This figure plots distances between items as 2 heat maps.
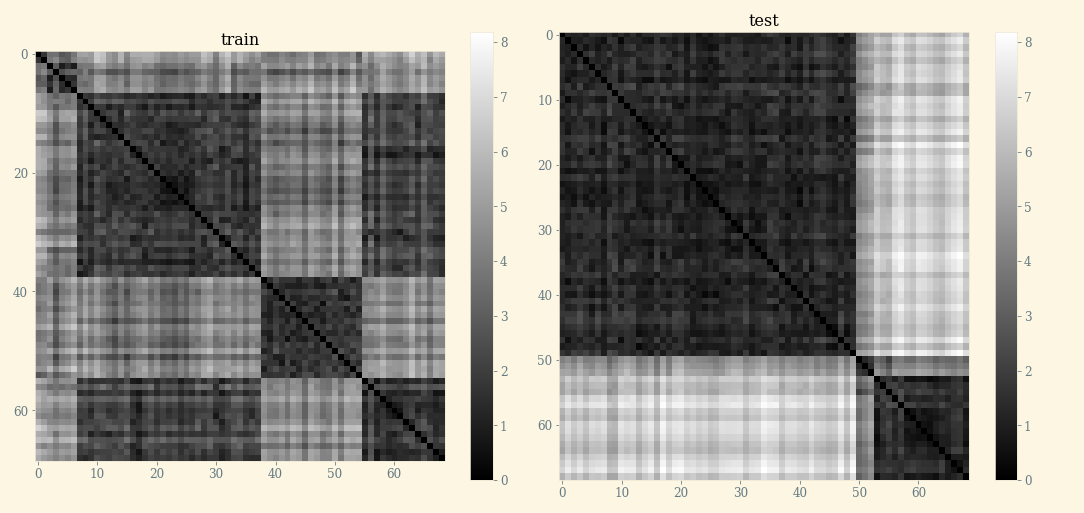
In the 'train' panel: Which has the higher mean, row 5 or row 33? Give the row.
5
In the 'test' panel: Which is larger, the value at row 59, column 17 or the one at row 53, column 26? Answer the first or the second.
the first
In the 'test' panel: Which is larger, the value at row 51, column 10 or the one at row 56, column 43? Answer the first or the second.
the second
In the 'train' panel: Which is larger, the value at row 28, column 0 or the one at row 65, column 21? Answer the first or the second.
the first
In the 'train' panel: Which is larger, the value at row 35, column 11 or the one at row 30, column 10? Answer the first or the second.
the second
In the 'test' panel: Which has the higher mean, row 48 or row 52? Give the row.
52
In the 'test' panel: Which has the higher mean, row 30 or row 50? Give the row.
50
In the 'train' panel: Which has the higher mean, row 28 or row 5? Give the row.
5
